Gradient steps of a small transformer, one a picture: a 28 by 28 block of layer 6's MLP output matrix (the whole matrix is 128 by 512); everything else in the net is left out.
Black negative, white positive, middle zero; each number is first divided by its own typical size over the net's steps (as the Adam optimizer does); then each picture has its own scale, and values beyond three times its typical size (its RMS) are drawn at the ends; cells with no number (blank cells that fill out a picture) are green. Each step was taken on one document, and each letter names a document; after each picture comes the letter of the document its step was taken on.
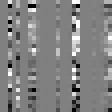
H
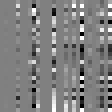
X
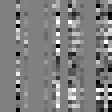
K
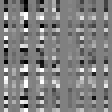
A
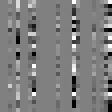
H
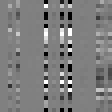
K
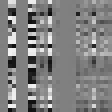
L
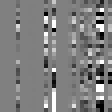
X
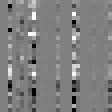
H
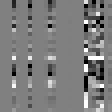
X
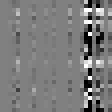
X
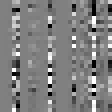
L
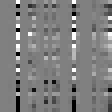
H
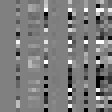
K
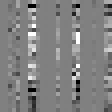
H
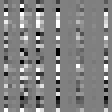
A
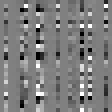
A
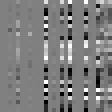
K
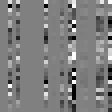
K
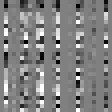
A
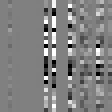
X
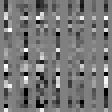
A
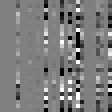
K
